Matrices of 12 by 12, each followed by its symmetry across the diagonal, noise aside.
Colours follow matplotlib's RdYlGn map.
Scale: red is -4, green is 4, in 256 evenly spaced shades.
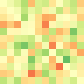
antisymmetric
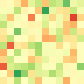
antisymmetric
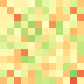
symmetric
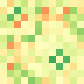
symmetric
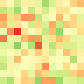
neither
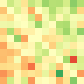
antisymmetric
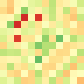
symmetric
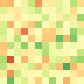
neither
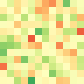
antisymmetric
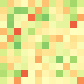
symmetric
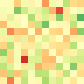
neither
